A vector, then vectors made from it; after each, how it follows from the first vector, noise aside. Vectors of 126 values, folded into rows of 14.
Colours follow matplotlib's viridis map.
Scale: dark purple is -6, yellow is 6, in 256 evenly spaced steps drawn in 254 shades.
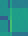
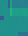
partly zeroed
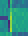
scaled up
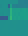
partly zeroed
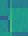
copied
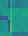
copied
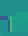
partly zeroed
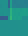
partly zeroed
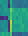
scaled up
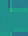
partly zeroed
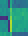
scaled up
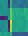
scaled up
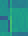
copied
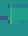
partly zeroed
